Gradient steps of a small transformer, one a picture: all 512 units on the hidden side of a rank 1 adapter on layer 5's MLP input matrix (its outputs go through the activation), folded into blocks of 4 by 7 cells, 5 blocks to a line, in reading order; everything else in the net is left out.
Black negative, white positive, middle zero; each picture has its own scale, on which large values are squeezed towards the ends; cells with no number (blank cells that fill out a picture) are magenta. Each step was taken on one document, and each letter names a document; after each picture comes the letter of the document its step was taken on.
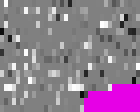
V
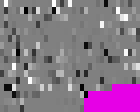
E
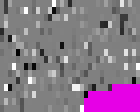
V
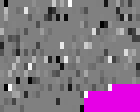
E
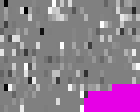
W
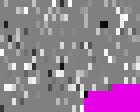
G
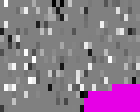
G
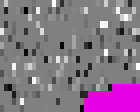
E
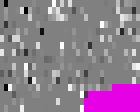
W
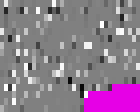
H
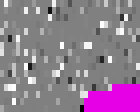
H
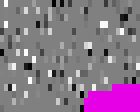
G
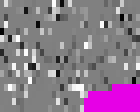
V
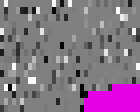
E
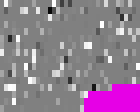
H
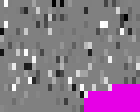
G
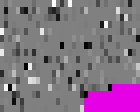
E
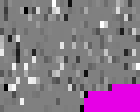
E
